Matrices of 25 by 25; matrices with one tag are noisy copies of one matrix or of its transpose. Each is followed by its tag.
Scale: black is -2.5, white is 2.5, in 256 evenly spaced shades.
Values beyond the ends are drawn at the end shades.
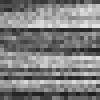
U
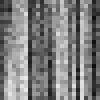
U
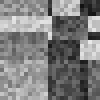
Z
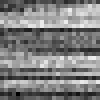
U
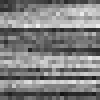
U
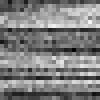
U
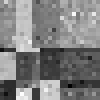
Z
